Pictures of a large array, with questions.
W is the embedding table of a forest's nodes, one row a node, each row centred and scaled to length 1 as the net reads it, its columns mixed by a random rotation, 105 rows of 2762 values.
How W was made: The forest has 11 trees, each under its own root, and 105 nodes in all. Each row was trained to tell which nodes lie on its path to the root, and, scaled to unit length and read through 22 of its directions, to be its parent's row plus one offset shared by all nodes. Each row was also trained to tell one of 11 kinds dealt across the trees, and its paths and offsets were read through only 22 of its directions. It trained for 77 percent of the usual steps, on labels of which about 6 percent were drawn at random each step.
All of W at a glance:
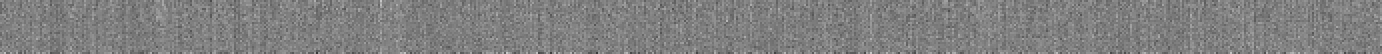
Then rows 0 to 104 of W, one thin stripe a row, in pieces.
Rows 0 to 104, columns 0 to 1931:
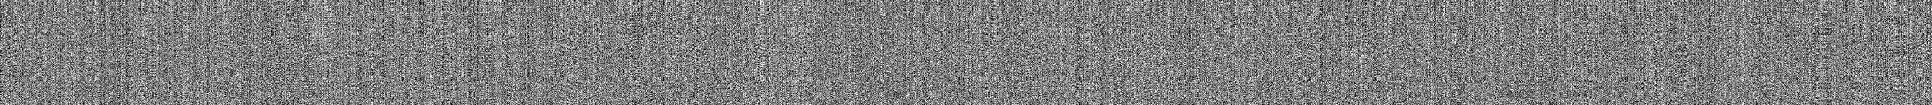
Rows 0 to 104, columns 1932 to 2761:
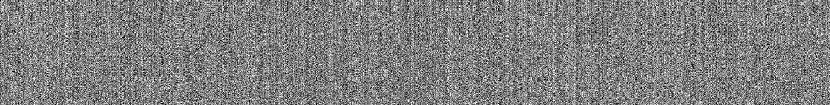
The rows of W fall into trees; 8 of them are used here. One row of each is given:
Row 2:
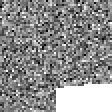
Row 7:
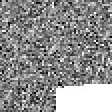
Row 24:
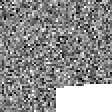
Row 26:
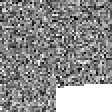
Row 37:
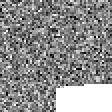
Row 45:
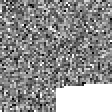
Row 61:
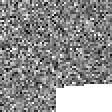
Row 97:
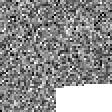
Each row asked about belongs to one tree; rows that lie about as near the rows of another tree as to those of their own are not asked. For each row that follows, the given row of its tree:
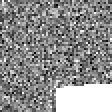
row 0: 26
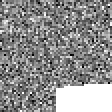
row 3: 2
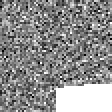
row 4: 2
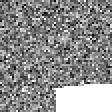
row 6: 97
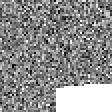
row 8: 26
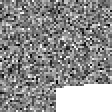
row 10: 2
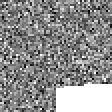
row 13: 24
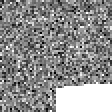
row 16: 97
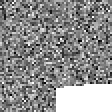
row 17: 24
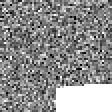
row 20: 37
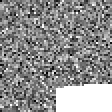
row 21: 97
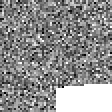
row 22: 61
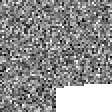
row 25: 24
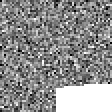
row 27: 97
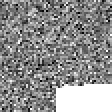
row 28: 2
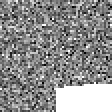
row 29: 61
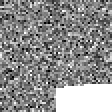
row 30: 2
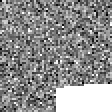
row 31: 2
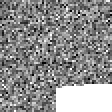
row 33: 97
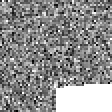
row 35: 26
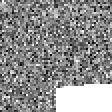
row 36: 26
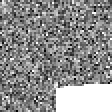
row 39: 26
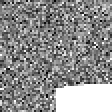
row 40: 97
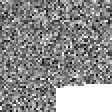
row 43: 26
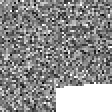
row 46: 26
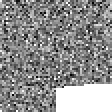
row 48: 45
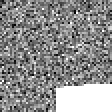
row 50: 97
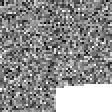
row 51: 2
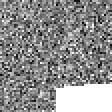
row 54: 2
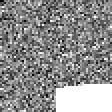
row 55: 97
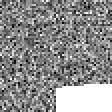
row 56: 97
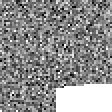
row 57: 45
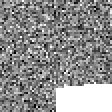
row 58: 2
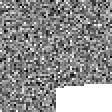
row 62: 45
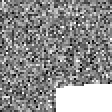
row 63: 26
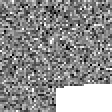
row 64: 24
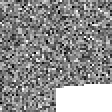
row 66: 26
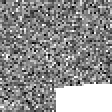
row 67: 97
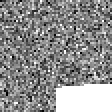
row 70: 97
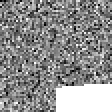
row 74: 97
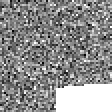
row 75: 26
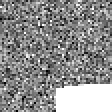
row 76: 26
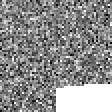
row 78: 2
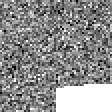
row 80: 2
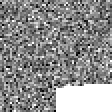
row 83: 24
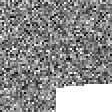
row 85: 61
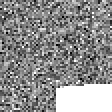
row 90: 26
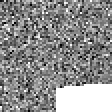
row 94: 61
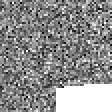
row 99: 24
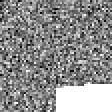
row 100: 2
